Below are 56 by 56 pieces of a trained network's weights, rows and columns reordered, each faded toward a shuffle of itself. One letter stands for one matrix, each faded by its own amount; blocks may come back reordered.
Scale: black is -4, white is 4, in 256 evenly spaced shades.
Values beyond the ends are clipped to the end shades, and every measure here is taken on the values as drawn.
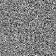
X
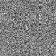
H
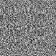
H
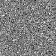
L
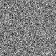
X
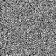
X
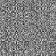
H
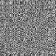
H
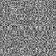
H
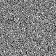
L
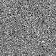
L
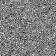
L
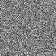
X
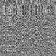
H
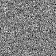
L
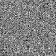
X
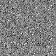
L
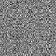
H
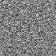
X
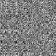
H
